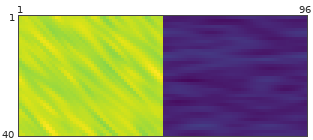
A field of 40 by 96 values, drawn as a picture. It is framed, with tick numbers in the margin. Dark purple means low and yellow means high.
The table splits into one row of 2 panels. Panel 1,1: very high, slanting down to the right, faint in contrast. Panel 1,2: very low, streaked across, faint in contrast.
